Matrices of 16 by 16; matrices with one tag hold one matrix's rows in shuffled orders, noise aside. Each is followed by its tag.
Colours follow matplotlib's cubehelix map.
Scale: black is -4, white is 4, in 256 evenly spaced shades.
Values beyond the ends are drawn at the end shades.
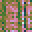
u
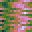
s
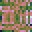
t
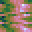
s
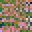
t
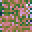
t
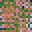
t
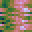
s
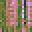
u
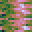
s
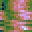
s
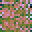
t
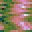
s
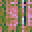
u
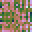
t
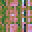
u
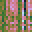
u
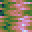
s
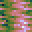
s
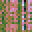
u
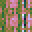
u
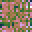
t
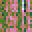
u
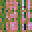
u
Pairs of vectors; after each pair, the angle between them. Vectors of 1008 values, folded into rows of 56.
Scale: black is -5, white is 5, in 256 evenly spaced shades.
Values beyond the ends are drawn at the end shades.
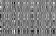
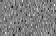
orthogonal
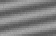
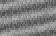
nearly parallel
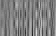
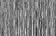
nearly opposite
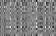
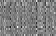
nearly opposite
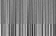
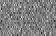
orthogonal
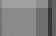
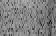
partly aligned
